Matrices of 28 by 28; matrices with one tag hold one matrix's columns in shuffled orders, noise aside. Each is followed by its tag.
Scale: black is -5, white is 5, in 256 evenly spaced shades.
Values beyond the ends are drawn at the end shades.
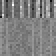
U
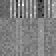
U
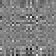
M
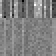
U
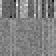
U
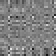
M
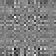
M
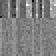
U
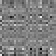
M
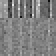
U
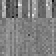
U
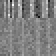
U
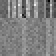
U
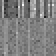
U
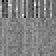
U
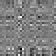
M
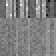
U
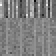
U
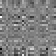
M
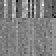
U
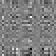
M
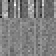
U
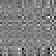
M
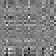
M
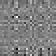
M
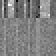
U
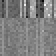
U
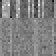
U
